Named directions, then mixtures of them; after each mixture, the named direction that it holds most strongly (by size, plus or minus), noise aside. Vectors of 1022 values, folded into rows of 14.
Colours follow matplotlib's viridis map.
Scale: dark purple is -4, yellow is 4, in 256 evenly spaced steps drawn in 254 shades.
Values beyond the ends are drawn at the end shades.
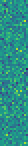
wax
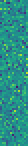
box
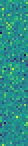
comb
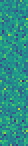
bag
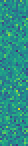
bag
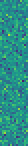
bag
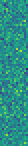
wax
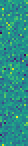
comb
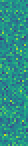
bag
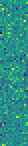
comb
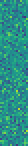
bag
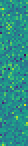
comb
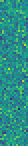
bag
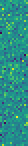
comb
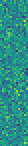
wax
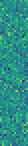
bag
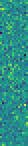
comb
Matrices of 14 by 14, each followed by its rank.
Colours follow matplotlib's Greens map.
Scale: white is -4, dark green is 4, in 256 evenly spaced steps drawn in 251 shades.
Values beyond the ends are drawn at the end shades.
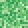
full rank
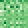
three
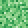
full rank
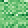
three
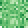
three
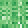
three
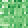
three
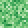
full rank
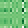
one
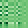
one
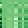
one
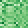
three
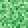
full rank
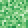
full rank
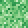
full rank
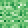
three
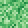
full rank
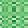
one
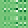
one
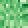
three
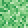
full rank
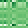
one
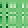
one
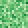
full rank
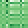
one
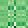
one
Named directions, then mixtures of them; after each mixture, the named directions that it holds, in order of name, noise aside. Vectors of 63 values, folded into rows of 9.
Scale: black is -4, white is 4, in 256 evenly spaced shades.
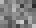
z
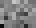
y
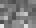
y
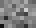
y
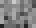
y, z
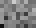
y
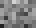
y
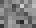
y, z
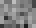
y, z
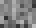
y, z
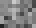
y, z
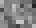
z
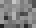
y, z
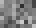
z
